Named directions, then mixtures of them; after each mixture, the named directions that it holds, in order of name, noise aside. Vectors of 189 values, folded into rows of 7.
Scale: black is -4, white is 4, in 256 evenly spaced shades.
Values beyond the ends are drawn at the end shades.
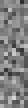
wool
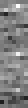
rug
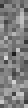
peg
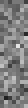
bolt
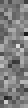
bolt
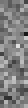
bolt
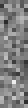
peg, wool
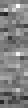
rug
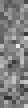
bolt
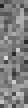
peg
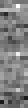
rug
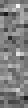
peg, rug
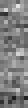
rug, wool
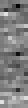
rug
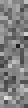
bolt
